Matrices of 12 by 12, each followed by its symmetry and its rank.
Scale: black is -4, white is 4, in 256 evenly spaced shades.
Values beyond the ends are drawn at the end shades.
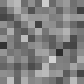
antisymmetric, full rank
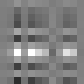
neither, rank one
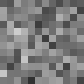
neither, full rank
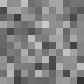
neither, full rank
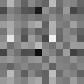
antisymmetric, rank two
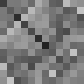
symmetric, full rank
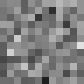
antisymmetric, full rank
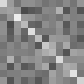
symmetric, full rank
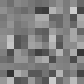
antisymmetric, rank two
